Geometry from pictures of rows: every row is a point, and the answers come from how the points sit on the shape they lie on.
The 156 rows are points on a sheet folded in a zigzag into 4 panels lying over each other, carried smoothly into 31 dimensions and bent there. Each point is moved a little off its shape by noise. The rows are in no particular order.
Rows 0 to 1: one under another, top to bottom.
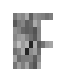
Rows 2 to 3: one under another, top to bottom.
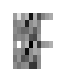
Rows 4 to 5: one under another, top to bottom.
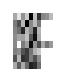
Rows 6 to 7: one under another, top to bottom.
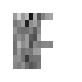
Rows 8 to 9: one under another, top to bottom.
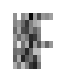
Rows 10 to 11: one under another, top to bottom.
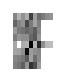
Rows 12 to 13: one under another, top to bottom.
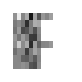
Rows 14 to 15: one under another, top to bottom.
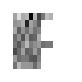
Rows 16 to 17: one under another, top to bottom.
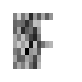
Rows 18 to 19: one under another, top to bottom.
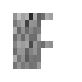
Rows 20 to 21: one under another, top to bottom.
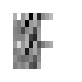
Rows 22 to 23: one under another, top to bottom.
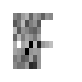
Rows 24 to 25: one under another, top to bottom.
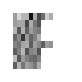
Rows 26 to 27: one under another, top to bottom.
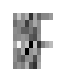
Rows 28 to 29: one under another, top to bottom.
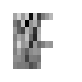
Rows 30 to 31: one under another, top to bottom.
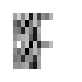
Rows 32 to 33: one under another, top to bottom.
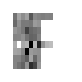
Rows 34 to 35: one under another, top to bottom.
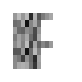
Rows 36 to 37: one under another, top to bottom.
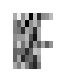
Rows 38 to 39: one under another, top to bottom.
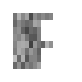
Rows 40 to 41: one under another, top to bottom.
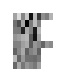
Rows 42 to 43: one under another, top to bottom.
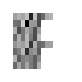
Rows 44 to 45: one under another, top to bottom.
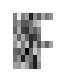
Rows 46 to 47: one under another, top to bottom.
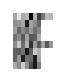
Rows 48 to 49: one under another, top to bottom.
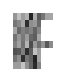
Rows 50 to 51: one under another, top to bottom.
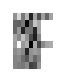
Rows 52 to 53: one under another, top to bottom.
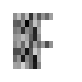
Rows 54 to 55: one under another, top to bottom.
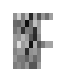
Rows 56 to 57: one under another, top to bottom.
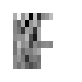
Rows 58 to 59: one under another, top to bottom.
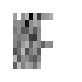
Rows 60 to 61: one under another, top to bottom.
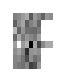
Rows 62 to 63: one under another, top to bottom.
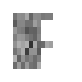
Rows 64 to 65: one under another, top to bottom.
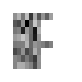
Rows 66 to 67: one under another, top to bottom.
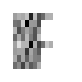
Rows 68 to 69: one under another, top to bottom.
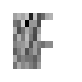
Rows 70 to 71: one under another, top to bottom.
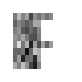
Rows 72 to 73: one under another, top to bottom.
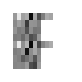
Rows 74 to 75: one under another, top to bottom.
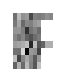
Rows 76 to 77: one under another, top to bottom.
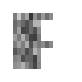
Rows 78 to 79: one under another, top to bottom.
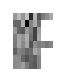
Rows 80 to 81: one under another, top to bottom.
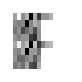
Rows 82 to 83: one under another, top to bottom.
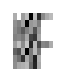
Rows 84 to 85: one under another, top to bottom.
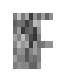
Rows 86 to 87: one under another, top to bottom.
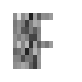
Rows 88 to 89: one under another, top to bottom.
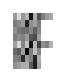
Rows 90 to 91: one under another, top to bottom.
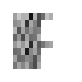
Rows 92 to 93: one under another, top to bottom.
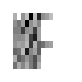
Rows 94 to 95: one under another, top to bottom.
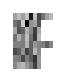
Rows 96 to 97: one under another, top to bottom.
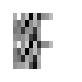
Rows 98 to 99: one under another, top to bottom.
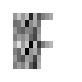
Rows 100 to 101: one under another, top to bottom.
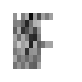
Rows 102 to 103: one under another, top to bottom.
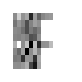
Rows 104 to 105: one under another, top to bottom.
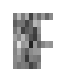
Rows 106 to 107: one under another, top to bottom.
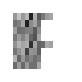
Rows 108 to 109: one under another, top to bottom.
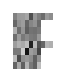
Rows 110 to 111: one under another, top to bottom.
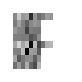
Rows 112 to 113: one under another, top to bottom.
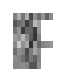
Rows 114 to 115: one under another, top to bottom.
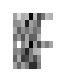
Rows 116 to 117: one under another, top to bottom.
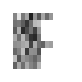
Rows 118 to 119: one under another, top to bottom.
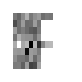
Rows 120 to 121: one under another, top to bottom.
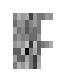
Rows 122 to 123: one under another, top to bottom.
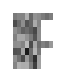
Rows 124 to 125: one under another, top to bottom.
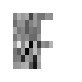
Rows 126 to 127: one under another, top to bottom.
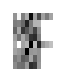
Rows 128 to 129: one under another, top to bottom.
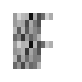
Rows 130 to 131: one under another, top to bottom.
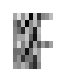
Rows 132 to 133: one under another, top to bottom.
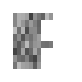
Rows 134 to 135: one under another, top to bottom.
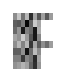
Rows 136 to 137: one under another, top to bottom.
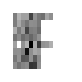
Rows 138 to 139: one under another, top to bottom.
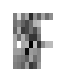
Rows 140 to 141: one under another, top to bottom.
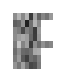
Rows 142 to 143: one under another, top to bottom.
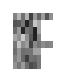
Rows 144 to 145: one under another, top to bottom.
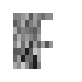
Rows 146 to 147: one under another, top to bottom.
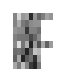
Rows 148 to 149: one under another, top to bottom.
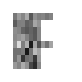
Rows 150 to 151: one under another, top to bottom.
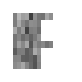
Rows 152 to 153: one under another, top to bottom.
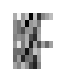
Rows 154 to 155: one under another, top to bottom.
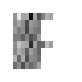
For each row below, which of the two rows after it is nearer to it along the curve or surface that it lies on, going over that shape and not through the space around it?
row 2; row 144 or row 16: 144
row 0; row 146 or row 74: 74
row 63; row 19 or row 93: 93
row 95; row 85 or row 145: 145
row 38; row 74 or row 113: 74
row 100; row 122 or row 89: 122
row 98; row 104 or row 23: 23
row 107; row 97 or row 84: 97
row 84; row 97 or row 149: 149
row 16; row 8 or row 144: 8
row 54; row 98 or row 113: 113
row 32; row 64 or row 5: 5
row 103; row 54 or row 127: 127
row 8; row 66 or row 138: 138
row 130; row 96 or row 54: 96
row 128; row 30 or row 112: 30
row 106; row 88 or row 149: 88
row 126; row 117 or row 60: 60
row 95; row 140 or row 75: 140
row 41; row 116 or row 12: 12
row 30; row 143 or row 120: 120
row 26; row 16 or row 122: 16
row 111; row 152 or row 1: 152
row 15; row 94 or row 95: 95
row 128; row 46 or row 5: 46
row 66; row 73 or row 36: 36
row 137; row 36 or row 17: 36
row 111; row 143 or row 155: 155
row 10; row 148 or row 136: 136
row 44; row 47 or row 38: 38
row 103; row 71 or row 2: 2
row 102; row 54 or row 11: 54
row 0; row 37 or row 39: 37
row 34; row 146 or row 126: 146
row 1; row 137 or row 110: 137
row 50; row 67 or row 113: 113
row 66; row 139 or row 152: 152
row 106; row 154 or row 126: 154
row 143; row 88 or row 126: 126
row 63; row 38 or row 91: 91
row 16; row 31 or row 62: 62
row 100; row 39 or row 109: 39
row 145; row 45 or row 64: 45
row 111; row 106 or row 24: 24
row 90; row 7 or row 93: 93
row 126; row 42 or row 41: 41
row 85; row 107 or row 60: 60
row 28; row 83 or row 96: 96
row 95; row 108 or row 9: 9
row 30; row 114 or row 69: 114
